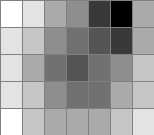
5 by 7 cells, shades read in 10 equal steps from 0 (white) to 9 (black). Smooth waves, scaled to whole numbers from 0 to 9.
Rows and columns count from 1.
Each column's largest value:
1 3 5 6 7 9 3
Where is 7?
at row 1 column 5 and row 2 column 6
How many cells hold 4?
4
